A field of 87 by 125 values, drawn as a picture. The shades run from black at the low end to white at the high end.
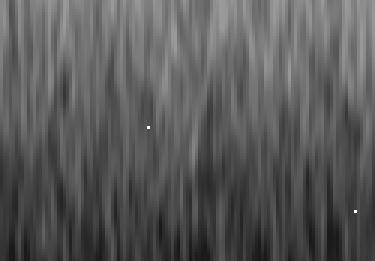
There are two isolated cells, each far higher than the cells round it. There is an overall slope up to the top. The histogram is bell-shaped. Streaks run downward.
